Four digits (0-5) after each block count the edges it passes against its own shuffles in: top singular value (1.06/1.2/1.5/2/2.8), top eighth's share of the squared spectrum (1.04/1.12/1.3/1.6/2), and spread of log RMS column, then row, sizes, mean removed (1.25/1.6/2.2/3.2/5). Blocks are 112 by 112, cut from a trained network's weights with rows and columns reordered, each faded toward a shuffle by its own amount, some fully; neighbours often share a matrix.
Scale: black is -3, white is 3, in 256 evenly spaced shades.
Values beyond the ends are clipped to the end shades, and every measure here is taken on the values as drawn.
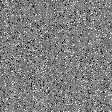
1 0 0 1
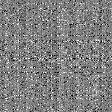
3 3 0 3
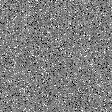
1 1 0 0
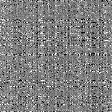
4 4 1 4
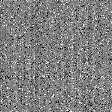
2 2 0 2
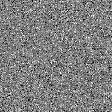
3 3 1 1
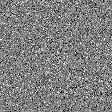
2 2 0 1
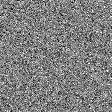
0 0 0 0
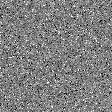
0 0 0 0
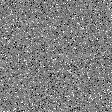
0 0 0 0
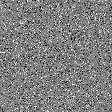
0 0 0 0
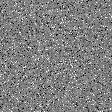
0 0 0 0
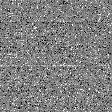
2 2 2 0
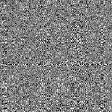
4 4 3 3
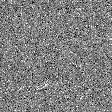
1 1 0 0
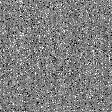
2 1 0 1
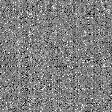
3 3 0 2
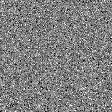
2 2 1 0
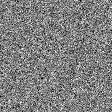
1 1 0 0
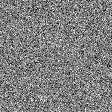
2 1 0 0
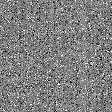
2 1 0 1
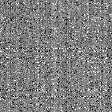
3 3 0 3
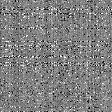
3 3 0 3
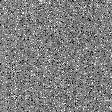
1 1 0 0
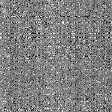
3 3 0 3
